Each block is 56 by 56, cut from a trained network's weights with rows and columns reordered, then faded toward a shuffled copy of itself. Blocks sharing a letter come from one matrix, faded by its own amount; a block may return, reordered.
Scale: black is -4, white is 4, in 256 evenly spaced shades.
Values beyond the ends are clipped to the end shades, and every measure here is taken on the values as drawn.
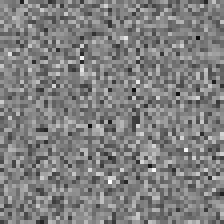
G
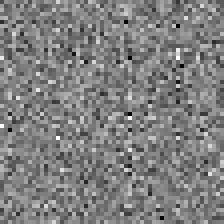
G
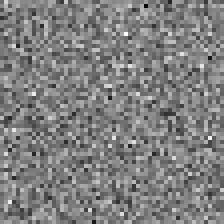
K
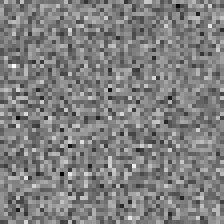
G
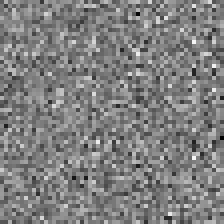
G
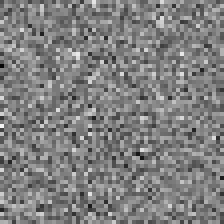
G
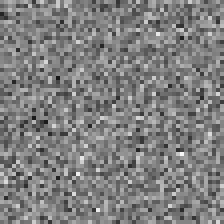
K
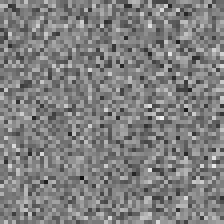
G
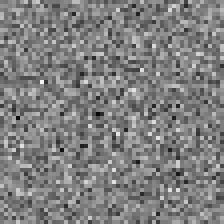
K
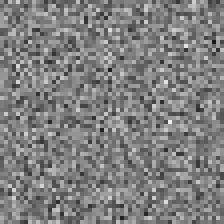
K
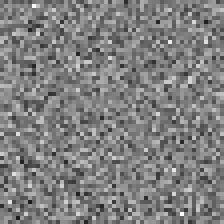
K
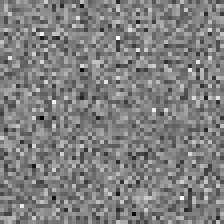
G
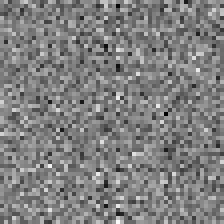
G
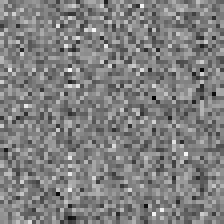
G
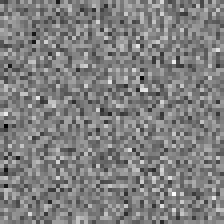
G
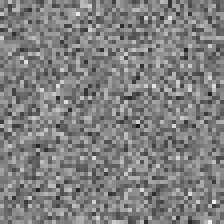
K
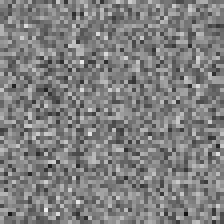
K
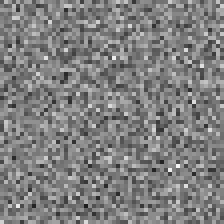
K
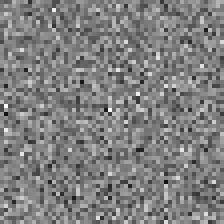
G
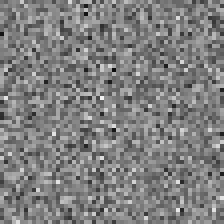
G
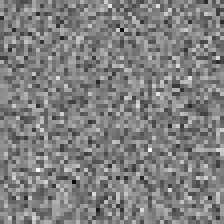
K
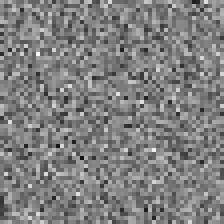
K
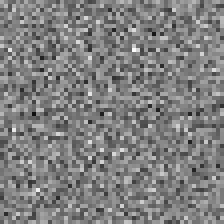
K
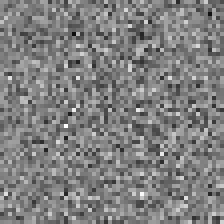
G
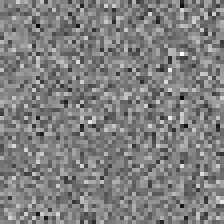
G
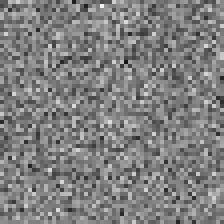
K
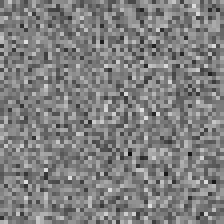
K
